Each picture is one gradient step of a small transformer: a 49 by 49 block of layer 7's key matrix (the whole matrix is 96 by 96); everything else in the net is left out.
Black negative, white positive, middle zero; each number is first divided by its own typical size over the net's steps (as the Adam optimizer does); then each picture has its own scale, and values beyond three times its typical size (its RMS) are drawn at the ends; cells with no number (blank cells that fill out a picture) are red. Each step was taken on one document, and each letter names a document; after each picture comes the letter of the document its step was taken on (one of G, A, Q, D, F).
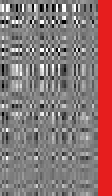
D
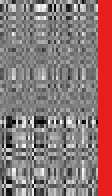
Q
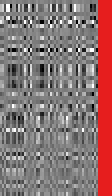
D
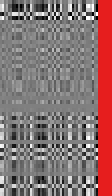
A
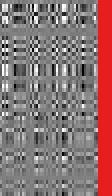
D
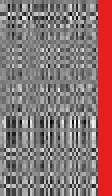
Q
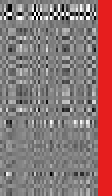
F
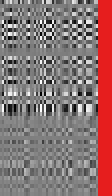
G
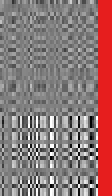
A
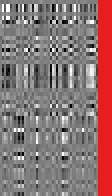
D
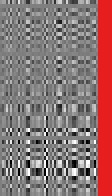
G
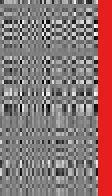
G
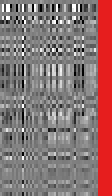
D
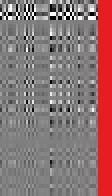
F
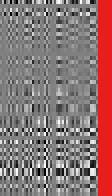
G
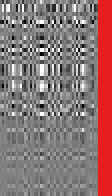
D
